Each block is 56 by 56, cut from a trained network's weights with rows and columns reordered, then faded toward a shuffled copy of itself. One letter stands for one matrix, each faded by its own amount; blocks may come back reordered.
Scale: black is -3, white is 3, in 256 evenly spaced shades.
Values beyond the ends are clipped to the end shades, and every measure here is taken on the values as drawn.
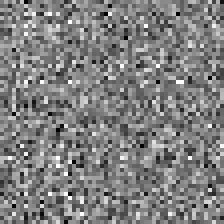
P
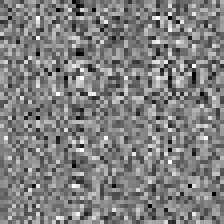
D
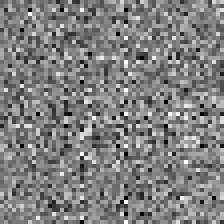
P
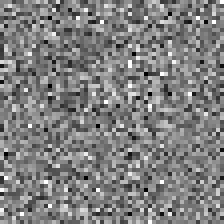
P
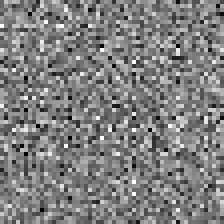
P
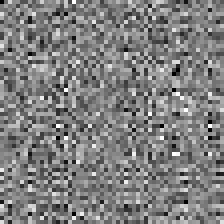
D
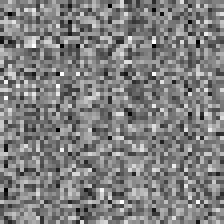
D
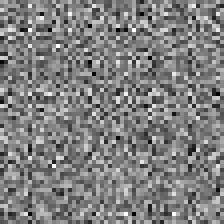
D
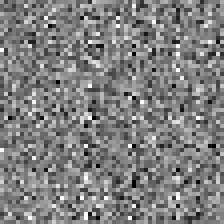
P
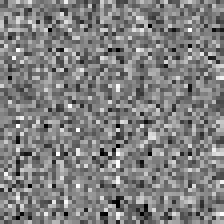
P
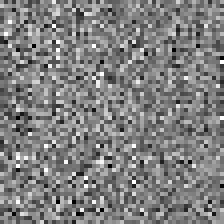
P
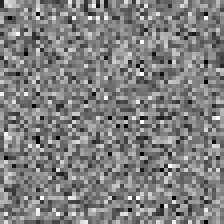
P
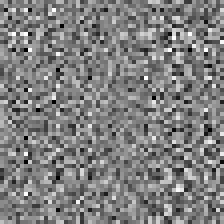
D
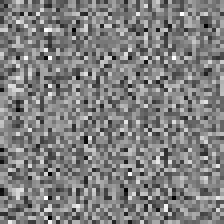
D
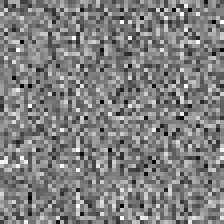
P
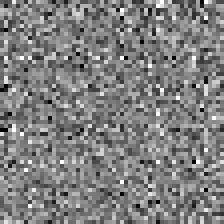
P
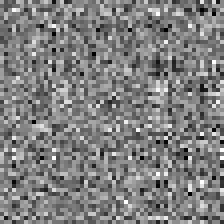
D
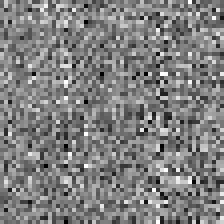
D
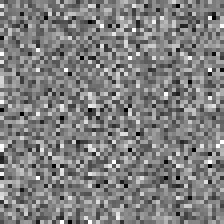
P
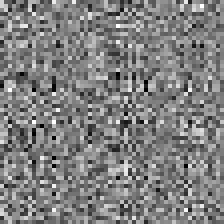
D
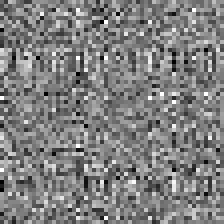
D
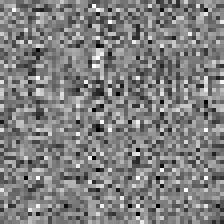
D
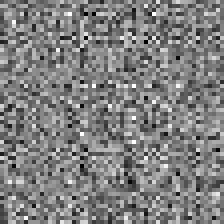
D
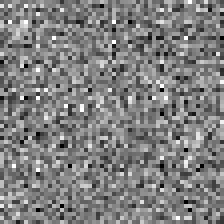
P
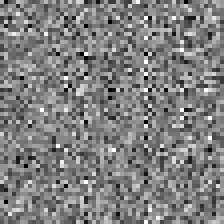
P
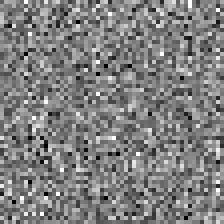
P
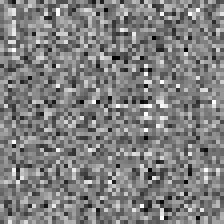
P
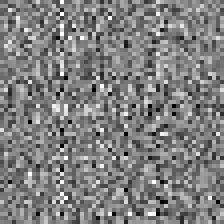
D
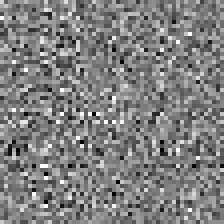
P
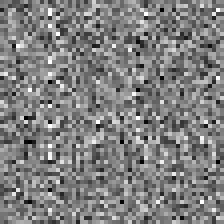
D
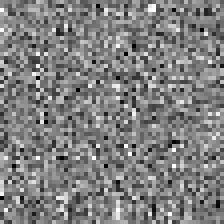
P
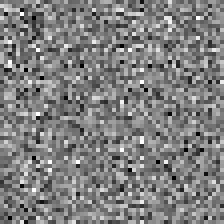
P
